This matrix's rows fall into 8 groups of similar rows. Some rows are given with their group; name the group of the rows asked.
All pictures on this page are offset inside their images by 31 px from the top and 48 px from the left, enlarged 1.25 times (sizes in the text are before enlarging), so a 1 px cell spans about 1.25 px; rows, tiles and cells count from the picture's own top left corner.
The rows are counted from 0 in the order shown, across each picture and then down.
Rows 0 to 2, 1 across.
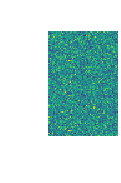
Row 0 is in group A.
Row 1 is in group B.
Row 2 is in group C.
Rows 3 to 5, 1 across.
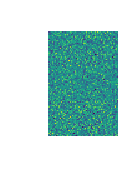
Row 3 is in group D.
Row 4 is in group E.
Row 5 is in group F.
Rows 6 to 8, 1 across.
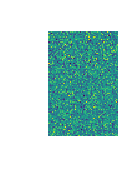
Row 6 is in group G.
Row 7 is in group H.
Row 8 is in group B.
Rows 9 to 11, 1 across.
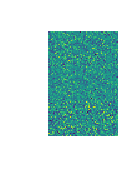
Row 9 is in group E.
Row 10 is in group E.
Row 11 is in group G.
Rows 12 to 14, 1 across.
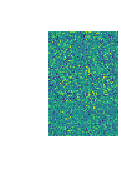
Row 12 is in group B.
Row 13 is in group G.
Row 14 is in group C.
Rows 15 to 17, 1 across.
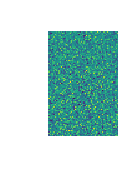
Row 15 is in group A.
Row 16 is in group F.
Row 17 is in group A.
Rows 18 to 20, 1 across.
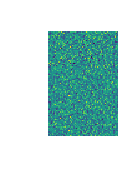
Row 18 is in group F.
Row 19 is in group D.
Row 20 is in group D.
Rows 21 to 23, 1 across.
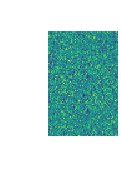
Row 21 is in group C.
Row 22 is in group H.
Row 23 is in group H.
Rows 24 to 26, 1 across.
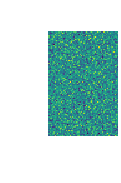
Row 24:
A
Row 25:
F
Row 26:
A
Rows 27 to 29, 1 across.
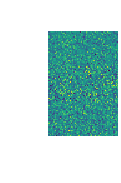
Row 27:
E
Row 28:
G
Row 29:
D
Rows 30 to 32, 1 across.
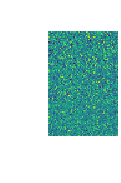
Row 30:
G
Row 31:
C
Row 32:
C
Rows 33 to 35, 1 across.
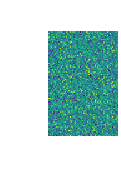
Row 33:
G
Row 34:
G
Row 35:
D
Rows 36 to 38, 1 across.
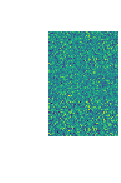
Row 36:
G
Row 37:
C
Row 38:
G
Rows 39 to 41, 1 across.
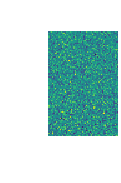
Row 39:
E
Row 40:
B
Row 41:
C
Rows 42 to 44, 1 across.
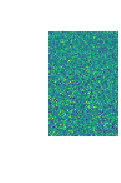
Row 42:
C
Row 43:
F
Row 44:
B
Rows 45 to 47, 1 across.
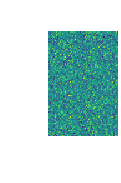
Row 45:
B
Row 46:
D
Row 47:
F
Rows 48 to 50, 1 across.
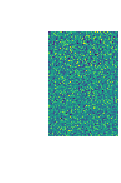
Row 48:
D
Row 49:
F
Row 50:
C
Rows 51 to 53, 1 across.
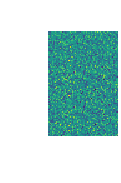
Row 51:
D
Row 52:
E
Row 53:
E
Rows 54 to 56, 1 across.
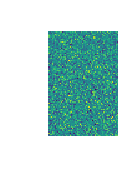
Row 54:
C
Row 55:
D
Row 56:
G
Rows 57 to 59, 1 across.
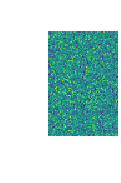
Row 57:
A
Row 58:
E
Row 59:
B
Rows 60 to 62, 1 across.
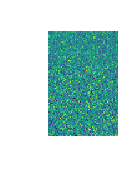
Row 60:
C
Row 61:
F
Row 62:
G
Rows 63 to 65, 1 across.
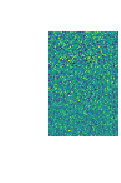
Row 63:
F
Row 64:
D
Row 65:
D
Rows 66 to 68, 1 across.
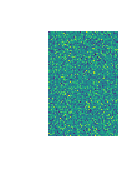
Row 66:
E
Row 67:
C
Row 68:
G
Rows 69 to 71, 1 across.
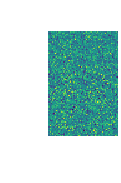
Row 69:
B
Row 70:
E
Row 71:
H
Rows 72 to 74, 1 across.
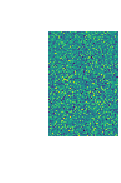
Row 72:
F
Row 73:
E
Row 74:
H
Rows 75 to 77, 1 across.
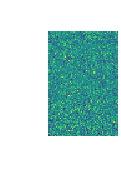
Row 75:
B
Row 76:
C
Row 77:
A
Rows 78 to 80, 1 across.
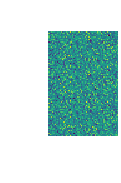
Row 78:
G
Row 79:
G
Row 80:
G
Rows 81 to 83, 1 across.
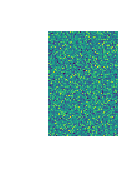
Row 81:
G
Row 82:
A
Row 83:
F
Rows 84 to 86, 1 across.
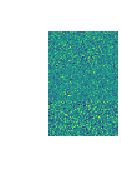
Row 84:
F
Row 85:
C
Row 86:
A
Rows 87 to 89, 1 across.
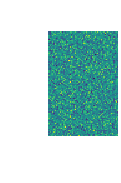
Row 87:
D
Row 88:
F
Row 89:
B
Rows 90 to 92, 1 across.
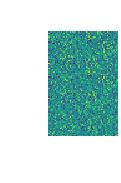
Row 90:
G
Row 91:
G
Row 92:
F
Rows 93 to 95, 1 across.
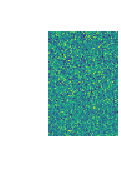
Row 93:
B
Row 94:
F
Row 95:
C
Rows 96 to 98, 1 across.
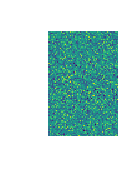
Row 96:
G
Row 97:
E
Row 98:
H
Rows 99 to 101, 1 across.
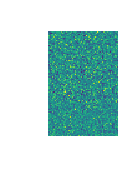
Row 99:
A
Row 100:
B
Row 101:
B
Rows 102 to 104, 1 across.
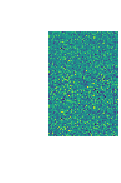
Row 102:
C
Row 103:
E
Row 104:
C
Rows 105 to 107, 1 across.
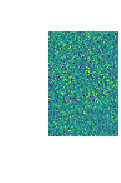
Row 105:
F
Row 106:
G
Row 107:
D
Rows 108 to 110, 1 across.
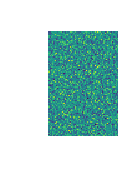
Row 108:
D
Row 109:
A
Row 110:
E
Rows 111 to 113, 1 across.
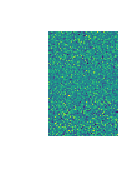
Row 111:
A
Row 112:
C
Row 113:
E
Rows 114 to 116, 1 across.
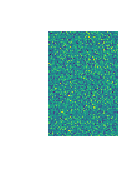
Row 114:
G
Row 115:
D
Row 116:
C
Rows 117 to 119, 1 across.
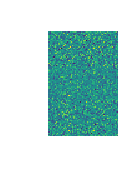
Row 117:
F
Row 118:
C
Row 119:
E
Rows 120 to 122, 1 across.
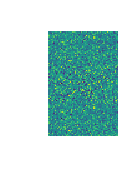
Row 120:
C
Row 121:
F
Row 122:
C
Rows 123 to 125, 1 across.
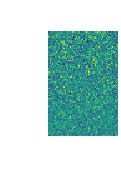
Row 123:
H
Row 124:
G
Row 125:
F
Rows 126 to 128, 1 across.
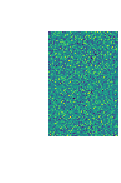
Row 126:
D
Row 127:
F
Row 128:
F
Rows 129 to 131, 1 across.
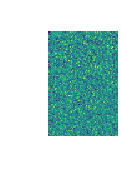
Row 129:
D
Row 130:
D
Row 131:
A
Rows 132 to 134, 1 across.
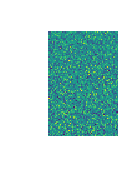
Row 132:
D
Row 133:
G
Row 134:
E
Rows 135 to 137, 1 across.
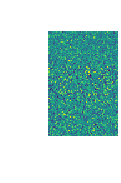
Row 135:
C
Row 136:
G
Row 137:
E
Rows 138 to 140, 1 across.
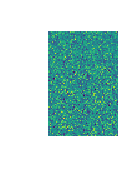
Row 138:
B
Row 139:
H
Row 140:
H
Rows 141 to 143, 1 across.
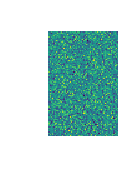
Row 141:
H
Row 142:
H
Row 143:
D
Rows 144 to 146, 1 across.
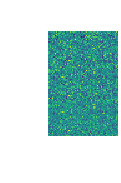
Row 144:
B
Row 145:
C
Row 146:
C
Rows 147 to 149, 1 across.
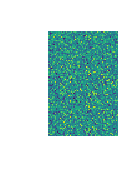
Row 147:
A
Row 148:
G
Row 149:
G
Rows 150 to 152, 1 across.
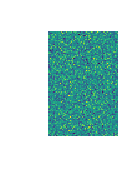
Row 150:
A
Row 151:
D
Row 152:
F
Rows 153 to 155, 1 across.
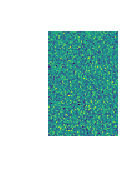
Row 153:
F
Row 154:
D
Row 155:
A
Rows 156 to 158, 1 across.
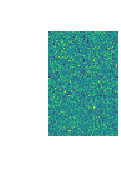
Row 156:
H
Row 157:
B
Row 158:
C
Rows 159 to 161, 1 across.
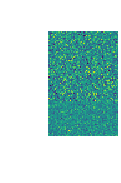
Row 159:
A
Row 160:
G
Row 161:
C
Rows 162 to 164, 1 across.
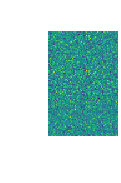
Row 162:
A
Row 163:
A
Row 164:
B
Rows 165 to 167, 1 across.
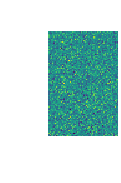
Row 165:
C
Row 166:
H
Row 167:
F
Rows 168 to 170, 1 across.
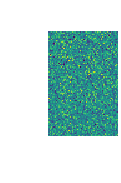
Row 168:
H
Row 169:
G
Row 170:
E
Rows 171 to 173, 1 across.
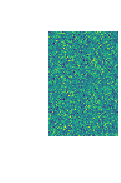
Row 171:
H
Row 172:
H
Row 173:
B
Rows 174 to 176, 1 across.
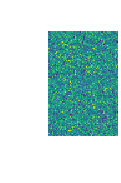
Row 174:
E
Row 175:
B
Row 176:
C
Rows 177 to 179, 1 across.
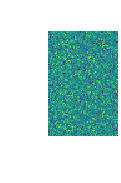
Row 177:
E
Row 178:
A
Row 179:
E
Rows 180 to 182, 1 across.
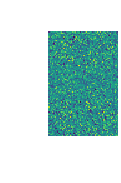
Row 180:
H
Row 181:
E
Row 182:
G
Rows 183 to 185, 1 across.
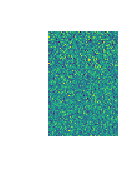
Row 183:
G
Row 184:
H
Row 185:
D
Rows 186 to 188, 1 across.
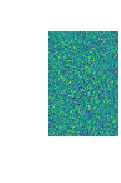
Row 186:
E
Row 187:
F
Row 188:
A
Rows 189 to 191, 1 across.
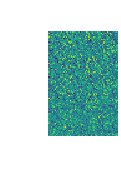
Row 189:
G
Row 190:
G
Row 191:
B
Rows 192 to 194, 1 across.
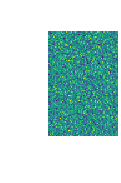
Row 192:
A
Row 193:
D
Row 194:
D
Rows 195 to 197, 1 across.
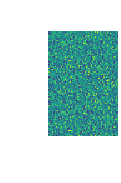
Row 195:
D
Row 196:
G
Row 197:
D
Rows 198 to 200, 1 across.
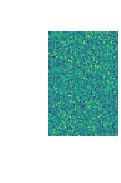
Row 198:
D
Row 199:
D
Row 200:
B
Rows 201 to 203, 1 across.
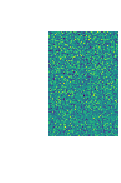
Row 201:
A
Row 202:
H
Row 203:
B
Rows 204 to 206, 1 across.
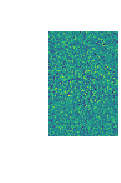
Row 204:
E
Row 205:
D
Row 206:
A
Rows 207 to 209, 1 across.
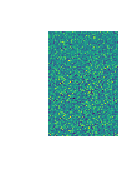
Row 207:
C
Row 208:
F
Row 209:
F
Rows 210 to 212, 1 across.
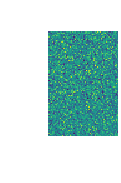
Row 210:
H
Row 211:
A
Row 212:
G
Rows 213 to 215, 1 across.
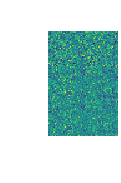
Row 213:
F
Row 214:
B
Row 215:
B
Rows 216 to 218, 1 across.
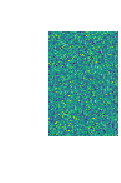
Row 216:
F
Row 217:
D
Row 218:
E
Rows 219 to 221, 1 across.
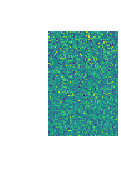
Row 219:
G
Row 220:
H
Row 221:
D
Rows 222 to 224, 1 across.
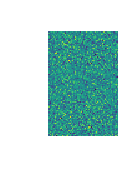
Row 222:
E
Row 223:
E
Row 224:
F
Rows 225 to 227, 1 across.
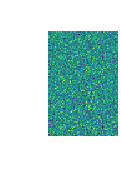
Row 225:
A
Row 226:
F
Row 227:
A
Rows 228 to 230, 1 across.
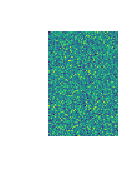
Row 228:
D
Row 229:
A
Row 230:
A
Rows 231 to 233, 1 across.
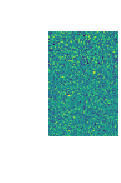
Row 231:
A
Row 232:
C
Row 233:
E
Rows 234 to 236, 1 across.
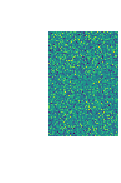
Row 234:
A
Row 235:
B
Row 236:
G
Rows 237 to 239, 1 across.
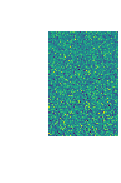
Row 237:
B
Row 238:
A
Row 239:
G
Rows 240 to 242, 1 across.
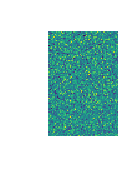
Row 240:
A
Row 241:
G
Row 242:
B
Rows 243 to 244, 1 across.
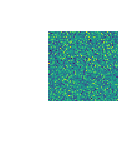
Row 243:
G
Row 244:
E
